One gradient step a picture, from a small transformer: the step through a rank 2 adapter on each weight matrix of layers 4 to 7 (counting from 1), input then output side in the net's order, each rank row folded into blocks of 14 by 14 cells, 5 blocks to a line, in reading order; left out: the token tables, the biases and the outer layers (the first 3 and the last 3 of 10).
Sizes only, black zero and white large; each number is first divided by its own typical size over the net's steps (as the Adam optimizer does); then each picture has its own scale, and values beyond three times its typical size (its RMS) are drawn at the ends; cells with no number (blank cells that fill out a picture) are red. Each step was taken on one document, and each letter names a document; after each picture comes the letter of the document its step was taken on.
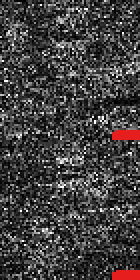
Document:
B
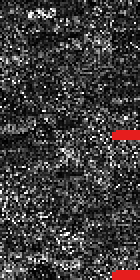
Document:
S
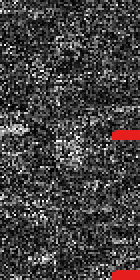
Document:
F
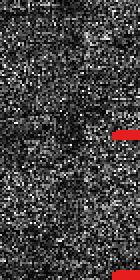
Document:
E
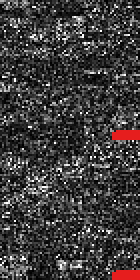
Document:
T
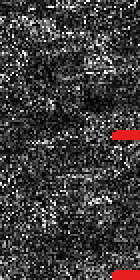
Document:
S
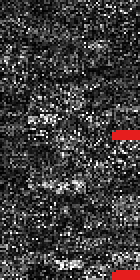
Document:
S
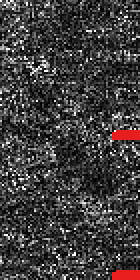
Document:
T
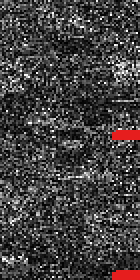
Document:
E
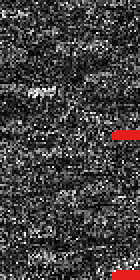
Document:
F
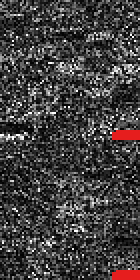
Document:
B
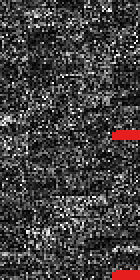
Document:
B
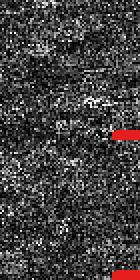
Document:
E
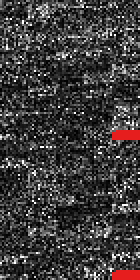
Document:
T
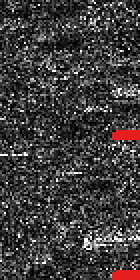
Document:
T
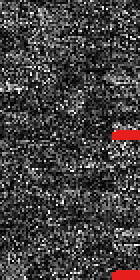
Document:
E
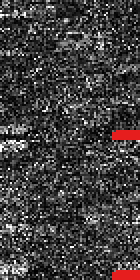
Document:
F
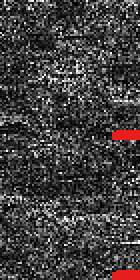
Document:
B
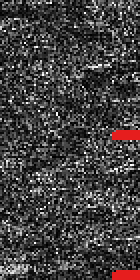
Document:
T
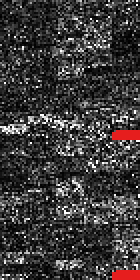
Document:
S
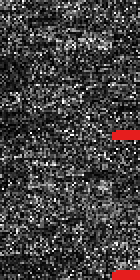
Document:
F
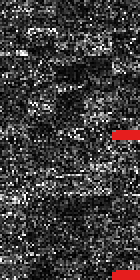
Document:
S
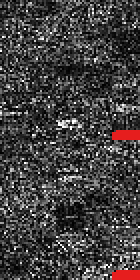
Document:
F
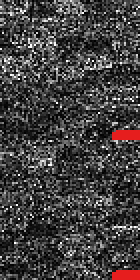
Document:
E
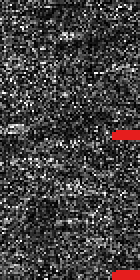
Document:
E
